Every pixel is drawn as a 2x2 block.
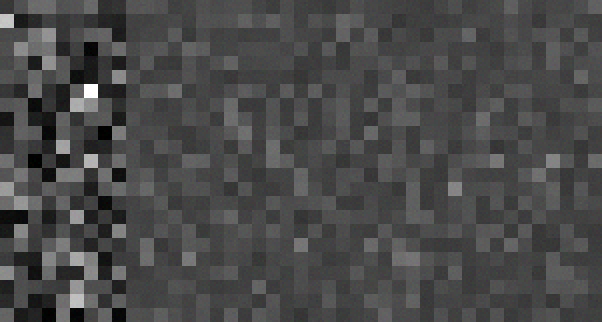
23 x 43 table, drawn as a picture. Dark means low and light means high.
The values are skewed, with a long tail toward high values. Neither half mirrors the other. The right part is calmer, past a seam about 20% of the way across. There are no regular stripes. On average the colour sits 30% of the way up the scale. There is no overall slope.
